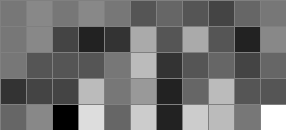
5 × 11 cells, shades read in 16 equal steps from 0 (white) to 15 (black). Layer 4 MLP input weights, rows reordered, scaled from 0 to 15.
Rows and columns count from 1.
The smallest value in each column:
8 7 8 2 8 3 9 3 4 8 0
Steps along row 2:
down up up down down up down up up down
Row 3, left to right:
8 10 10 10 8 4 12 10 9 11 9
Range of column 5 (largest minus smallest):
4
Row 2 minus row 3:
0 -3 1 3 4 1 -2 -5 1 2 -2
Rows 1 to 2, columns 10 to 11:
9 8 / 13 7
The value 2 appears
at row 5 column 4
